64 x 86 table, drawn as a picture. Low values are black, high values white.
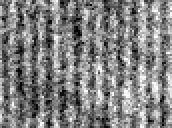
Overall the values sit about 50% of the way up the scale. Upright stripes repeat 12 times across the table. The ninth with the highest average is the bottom right. The grain runs up and down. No single row or column stands out from its neighbours. The histogram is bell-shaped.
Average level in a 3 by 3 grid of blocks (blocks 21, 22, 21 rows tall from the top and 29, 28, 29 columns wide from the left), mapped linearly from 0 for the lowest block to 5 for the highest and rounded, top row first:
2 0 4 / 0 3 4 / 0 1 5
